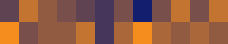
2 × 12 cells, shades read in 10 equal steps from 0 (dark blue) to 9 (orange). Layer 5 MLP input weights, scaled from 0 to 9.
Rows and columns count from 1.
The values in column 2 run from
4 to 7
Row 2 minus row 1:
6 -3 0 1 4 0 2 9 2 -2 2 -2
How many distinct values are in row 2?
6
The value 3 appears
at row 1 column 1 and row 1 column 5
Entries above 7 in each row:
0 2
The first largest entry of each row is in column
2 1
